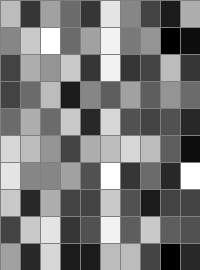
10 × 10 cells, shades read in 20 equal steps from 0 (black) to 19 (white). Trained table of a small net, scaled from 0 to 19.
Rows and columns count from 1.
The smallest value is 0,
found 2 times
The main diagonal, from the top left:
14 15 11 2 3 14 4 2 7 3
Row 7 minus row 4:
12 2 -4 10 -4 12 -8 1 -8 11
